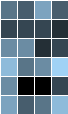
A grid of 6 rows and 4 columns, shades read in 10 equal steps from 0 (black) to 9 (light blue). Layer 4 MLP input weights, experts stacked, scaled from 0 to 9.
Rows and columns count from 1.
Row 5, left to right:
6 0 0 3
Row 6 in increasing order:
4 5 7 8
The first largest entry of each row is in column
3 1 1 4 1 4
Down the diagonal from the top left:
5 3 2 9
